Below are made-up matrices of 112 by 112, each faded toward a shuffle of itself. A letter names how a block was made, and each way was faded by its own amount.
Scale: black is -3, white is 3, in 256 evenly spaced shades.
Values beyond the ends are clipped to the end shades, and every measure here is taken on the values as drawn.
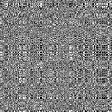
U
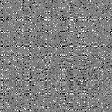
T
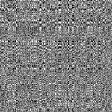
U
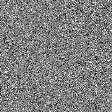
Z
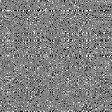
T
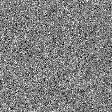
Z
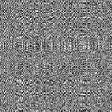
U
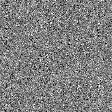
Z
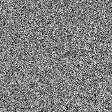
Z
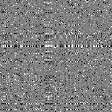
T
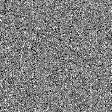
Z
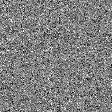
Z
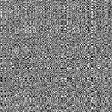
U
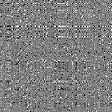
T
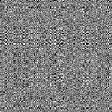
U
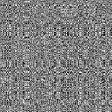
U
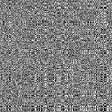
U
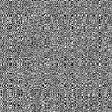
U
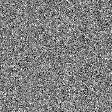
Z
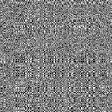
U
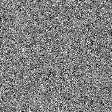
Z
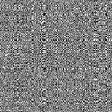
U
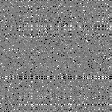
T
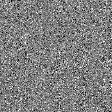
Z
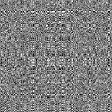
U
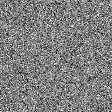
Z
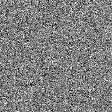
Z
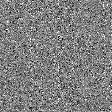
Z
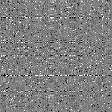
T
